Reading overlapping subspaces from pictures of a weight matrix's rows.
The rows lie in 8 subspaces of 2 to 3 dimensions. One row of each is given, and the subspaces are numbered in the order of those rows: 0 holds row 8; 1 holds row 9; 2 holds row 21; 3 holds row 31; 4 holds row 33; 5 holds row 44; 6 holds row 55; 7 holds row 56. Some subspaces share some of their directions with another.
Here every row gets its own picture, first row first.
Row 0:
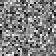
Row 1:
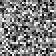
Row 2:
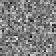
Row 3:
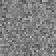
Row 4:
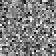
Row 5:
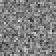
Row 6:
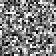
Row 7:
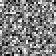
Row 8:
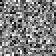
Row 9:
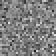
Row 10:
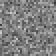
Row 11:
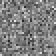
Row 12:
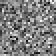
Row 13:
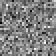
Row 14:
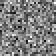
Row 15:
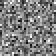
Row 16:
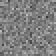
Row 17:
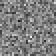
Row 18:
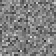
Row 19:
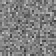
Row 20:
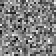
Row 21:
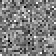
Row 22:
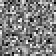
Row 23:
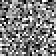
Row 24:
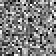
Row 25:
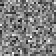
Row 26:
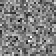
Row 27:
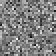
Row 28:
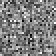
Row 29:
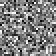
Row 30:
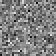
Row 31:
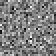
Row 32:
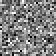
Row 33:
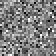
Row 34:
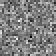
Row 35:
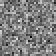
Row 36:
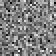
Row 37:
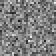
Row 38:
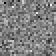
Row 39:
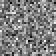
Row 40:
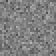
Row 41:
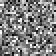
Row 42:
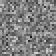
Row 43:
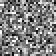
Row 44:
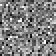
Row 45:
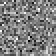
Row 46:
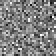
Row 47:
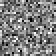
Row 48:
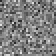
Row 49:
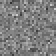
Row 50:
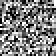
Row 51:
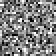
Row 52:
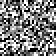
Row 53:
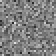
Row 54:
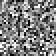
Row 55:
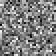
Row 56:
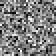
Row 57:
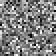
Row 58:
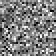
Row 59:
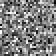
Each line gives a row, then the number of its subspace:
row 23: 1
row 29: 7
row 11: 2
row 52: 3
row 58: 4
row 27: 6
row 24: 4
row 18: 2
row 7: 0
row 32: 2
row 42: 4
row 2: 0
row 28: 2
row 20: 5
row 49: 3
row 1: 4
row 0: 4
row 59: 5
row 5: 3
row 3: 1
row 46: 4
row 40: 3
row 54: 3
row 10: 5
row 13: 5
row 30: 2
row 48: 0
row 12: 4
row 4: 1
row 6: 5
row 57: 6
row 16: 3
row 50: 5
